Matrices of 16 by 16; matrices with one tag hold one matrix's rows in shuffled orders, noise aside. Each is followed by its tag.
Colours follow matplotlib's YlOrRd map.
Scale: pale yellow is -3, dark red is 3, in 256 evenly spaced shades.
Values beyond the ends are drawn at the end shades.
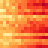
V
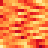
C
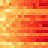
V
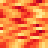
C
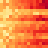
V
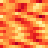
C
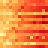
V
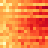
V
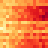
V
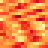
C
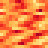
C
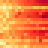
V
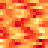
C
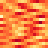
C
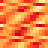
C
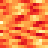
C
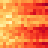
V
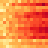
V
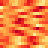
C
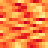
C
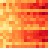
V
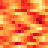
C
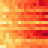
V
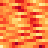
C
